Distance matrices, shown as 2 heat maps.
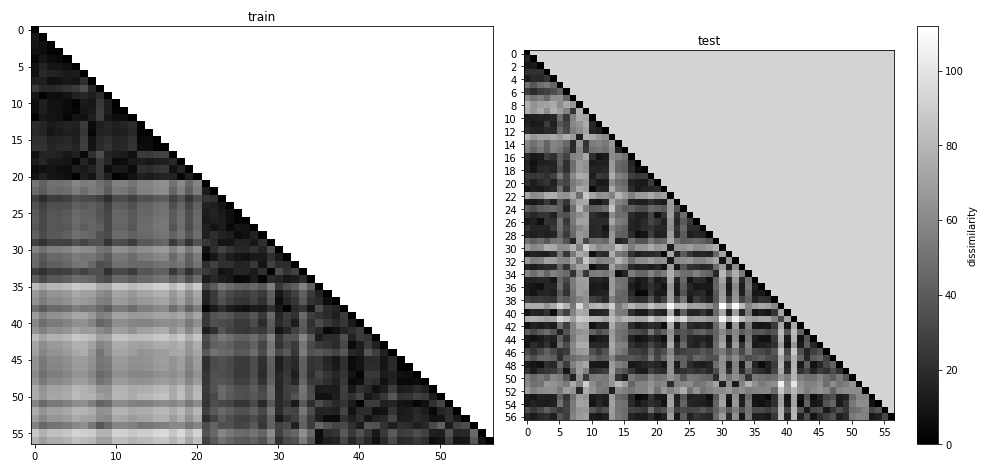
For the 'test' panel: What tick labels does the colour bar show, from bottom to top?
0, 20, 40, 60, 80, 100
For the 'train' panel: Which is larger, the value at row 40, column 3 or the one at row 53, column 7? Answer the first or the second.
the second
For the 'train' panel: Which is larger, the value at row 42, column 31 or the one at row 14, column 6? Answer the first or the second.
the first
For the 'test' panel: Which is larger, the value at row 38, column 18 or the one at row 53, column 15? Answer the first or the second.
the second
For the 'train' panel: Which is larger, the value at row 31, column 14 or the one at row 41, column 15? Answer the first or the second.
the second
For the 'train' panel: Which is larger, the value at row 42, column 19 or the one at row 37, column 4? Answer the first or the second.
the first
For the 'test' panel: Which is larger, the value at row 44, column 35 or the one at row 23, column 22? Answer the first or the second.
the second
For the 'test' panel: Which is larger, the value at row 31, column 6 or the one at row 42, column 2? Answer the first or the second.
the first
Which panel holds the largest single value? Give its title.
test
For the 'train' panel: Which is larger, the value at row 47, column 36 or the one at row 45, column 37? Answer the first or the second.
the first
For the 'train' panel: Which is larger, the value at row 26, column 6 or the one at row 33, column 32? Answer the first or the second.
the first
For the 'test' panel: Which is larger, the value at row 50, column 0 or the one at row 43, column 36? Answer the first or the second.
the first
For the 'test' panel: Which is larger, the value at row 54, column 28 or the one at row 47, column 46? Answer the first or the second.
the second
